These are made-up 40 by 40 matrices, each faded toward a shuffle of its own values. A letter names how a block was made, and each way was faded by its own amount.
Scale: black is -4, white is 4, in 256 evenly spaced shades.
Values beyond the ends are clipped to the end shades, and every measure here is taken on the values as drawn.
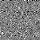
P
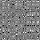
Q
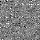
P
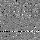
P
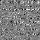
P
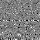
P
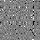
Q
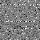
P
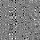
Q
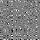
Q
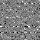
P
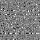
P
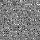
P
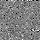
P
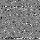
P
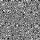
P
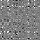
Q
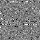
P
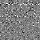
P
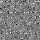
P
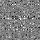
P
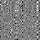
Q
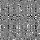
Q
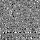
P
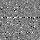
P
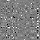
Q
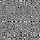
Q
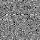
P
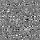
P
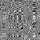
Q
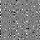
Q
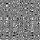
Q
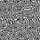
P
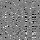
Q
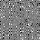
Q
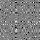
Q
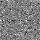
P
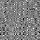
Q
